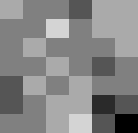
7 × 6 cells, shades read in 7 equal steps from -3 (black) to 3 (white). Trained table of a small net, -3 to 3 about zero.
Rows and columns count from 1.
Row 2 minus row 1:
-1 0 2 1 0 0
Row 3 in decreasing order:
1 1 0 0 0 0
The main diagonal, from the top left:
1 0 0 0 0 -1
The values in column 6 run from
-3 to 1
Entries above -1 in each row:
5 6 6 5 5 3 4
